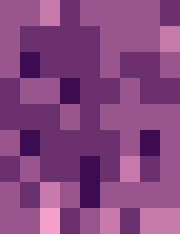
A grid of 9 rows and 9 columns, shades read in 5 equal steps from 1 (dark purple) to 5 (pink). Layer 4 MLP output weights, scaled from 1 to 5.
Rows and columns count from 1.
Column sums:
24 20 26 19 18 25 26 23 27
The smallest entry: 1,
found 6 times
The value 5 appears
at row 9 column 3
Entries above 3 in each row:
1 1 0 0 0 0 1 1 4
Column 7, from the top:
3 3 2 3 3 3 4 3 2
